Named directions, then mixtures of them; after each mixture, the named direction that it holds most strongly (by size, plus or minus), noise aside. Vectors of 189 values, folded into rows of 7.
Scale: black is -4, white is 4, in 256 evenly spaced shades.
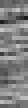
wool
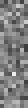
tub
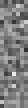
tub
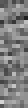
wool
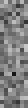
tub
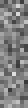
tub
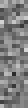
tub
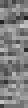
wool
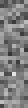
tub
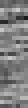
wool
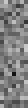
tub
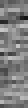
wool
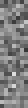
tub
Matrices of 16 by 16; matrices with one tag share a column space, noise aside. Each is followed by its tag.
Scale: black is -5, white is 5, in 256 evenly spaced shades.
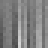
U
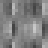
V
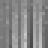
U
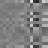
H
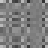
H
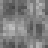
V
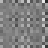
H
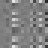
H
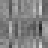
V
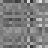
H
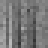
U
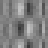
V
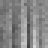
U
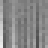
U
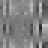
V
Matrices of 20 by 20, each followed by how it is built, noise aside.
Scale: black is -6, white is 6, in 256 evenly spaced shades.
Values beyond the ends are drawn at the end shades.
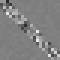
banded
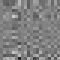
low rank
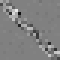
banded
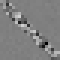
banded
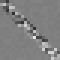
banded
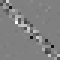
banded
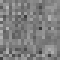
low rank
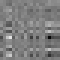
low rank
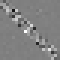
banded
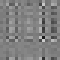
low rank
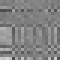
low rank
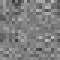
low rank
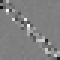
banded
